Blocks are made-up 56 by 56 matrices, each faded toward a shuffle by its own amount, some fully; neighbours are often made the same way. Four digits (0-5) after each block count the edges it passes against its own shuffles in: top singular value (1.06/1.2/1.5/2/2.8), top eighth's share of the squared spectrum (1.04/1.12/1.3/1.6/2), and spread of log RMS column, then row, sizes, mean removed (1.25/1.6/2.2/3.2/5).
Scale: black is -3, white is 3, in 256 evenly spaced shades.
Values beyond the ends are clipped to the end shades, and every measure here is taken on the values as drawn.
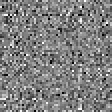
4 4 2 2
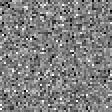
1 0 0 0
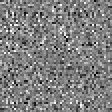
3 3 1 1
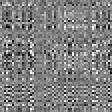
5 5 4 4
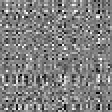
4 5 3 3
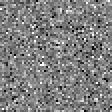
1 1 0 0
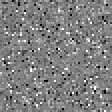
2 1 0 0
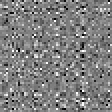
4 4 3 3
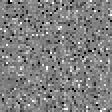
2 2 0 0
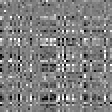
5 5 3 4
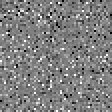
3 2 0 0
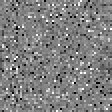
2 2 0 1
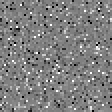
0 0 0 0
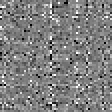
4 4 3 2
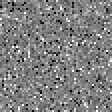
0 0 0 0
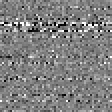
2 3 0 4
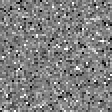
0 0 0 0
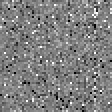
1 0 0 0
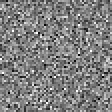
2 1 0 0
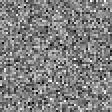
0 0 0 0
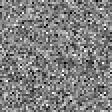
1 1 0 0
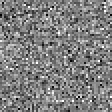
0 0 0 0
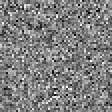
2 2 1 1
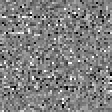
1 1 0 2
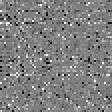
3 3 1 2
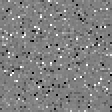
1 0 0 0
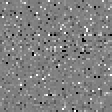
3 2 0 1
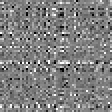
4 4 2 3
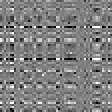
5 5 3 4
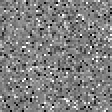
1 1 0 0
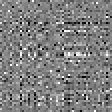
4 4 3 3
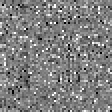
3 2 0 1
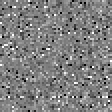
3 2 0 1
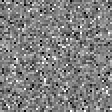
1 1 0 0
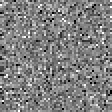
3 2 1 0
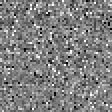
2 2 1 0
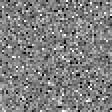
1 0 0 0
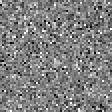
2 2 0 1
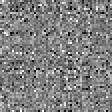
4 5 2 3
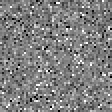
0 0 0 0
